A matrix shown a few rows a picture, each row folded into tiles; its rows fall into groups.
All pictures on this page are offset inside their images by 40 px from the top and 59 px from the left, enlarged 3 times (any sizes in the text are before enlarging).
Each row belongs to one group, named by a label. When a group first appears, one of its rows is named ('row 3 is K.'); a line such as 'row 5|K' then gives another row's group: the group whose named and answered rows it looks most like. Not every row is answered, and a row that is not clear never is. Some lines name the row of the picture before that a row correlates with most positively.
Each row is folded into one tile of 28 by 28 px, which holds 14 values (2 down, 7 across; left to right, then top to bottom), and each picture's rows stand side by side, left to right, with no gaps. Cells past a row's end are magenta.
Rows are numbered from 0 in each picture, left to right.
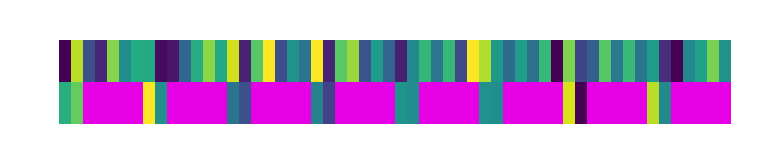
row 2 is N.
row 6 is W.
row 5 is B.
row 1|W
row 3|N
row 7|W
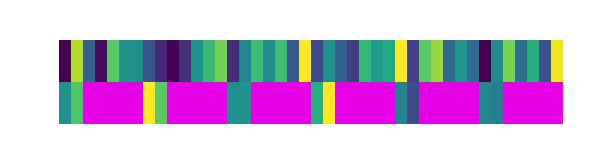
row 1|W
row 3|W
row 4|N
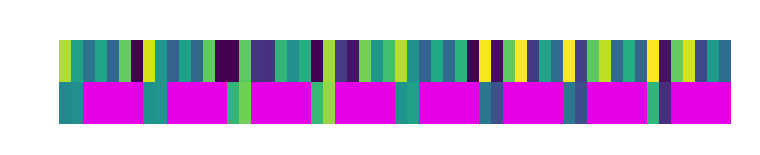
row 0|B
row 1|B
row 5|N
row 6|N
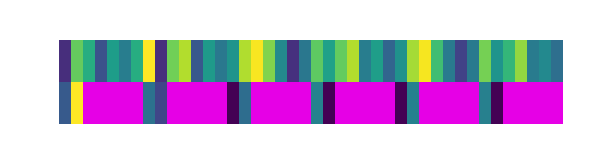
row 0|W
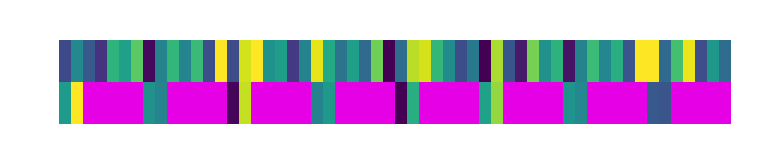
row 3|B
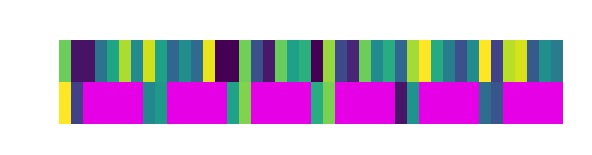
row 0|W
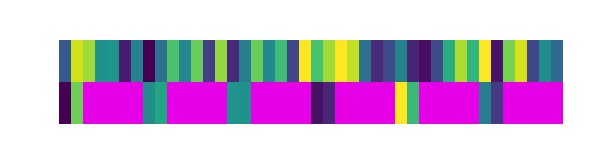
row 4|W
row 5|N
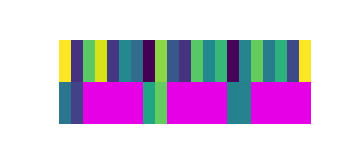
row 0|N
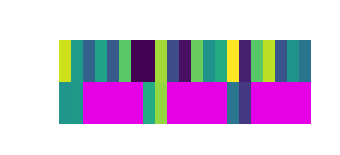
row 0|B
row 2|N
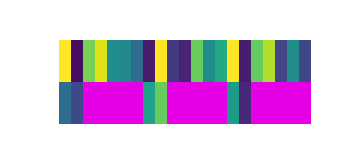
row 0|N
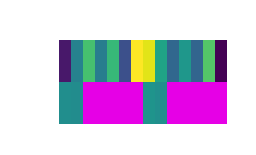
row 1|B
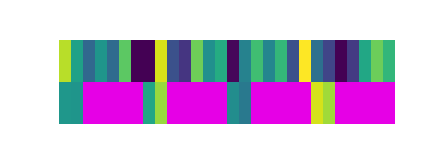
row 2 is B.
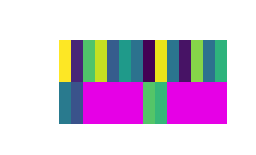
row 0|N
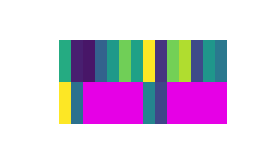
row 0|W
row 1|N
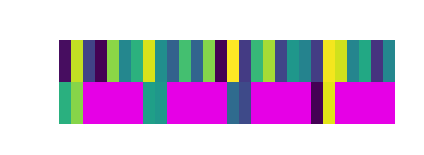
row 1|B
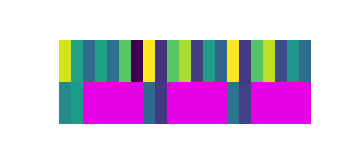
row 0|B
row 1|N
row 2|N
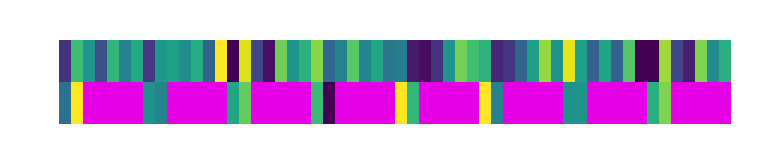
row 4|W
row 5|W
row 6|B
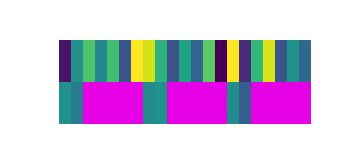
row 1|B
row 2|N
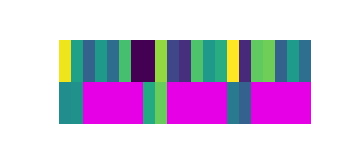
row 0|B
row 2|N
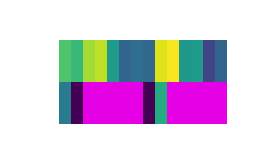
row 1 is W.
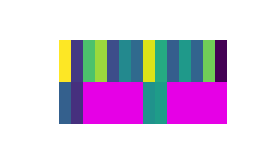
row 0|N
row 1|B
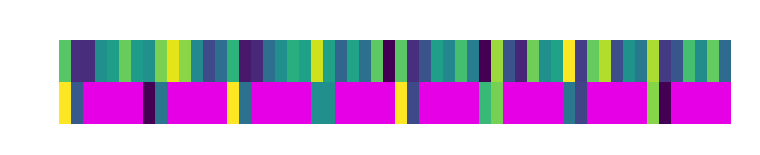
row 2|W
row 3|B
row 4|W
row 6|N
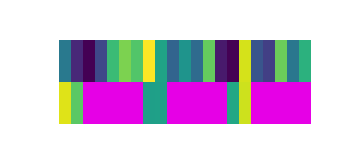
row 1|B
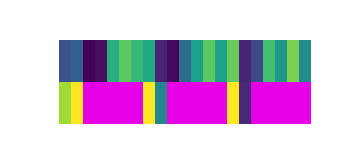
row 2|W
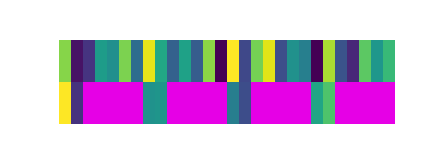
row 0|W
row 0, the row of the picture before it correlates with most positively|2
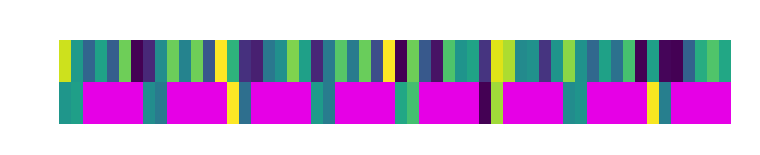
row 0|B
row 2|W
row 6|B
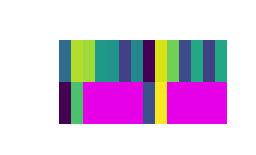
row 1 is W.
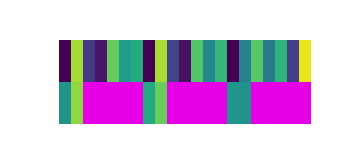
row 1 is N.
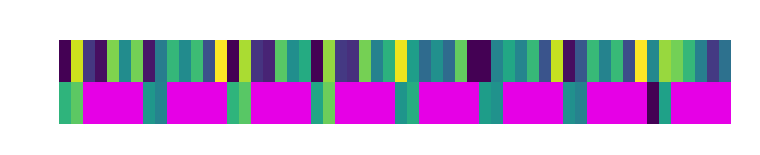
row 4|B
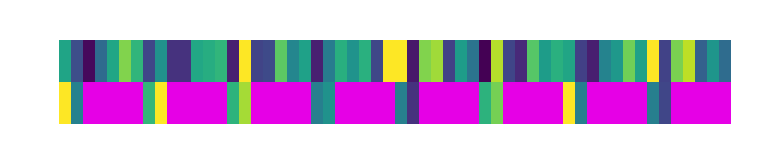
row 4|N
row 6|W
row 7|N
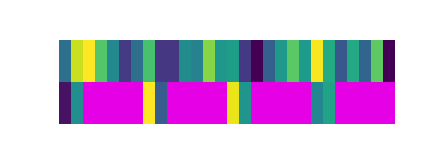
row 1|W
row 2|W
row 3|B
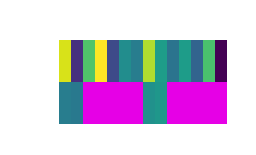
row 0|N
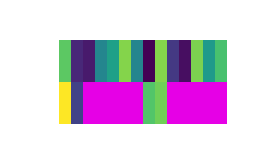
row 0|W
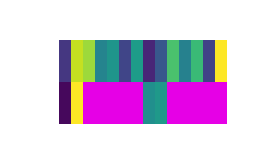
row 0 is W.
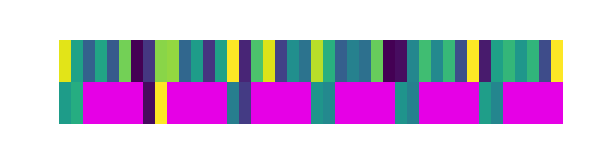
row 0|B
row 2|N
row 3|B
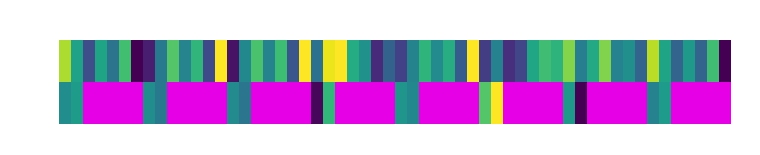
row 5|W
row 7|B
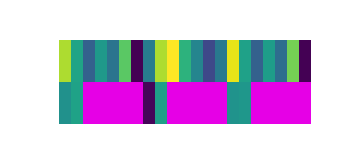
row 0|B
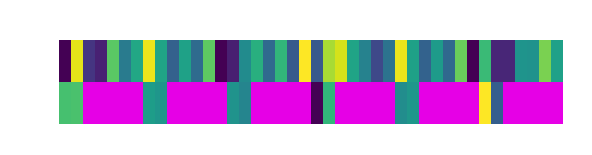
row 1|B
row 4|B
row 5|W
